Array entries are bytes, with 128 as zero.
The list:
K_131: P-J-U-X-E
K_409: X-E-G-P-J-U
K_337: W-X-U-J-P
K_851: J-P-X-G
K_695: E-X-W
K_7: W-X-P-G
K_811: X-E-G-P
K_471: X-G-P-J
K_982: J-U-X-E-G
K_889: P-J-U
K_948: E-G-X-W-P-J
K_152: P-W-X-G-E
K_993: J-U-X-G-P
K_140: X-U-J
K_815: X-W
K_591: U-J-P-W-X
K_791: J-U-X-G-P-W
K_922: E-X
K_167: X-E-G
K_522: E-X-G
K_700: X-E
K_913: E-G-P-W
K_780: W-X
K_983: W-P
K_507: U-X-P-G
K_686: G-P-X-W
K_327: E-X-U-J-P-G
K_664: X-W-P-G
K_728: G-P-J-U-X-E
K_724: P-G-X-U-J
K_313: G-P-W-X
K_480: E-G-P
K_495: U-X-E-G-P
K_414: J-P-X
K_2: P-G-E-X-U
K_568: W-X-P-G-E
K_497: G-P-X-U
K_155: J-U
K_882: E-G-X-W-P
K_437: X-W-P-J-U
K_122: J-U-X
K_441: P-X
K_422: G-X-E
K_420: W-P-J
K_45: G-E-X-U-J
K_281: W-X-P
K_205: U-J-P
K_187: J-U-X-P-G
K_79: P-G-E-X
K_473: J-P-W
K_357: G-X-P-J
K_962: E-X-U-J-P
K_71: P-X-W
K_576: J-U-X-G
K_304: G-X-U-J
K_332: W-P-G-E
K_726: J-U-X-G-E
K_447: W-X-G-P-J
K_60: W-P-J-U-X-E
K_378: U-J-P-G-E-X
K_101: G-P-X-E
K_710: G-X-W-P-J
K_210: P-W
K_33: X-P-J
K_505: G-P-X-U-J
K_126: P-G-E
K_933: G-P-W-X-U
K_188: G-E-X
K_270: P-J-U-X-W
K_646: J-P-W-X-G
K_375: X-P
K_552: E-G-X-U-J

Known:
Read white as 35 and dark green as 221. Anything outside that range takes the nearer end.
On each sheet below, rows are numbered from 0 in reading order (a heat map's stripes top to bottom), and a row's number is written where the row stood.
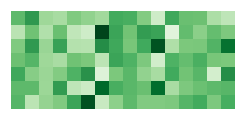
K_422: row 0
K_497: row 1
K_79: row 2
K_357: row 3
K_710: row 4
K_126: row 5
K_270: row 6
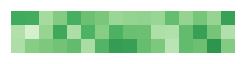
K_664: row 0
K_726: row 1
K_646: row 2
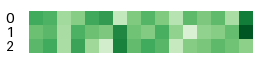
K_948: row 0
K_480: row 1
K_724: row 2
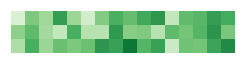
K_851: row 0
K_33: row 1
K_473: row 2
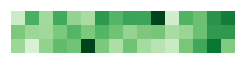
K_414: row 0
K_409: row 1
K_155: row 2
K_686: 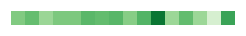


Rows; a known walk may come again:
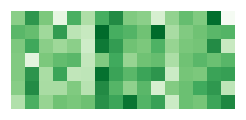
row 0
K_281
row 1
K_126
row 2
K_568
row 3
K_447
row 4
K_2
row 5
K_507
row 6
K_473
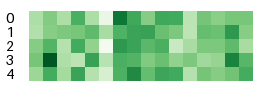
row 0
K_505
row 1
K_646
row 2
K_140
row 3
K_167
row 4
K_45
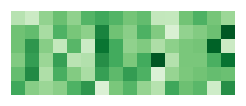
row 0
K_791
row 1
K_480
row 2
K_7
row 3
K_79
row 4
K_552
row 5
K_710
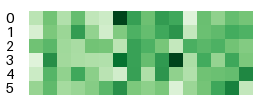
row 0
K_497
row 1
K_851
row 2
K_357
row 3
K_441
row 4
K_522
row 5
K_187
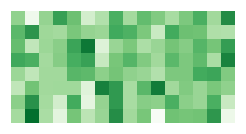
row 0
K_471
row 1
K_422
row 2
K_437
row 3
K_948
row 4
K_60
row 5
K_101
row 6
K_700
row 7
K_375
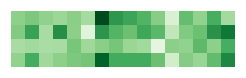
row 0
K_933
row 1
K_327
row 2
K_983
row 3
K_913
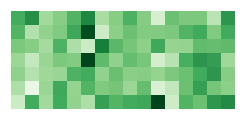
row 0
K_882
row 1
K_270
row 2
K_332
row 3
K_122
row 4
K_131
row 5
K_993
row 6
K_414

